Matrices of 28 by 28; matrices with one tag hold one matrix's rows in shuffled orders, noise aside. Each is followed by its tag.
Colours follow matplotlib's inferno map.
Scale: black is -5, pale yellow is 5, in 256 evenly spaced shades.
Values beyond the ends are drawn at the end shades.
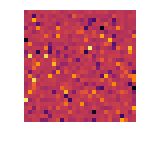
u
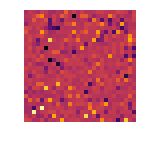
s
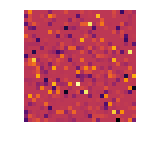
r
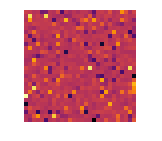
u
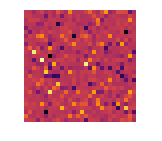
s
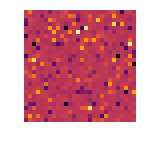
r
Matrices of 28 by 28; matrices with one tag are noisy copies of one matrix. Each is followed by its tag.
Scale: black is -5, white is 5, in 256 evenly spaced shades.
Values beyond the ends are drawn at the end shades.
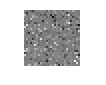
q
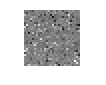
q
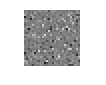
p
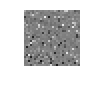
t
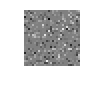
p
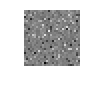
p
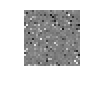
q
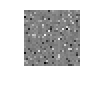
p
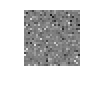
q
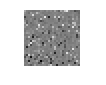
t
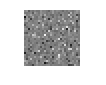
p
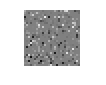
t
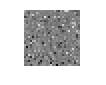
t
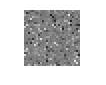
q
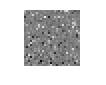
t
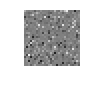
t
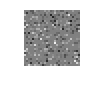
q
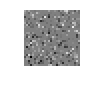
t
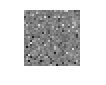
t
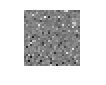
t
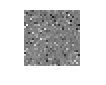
q
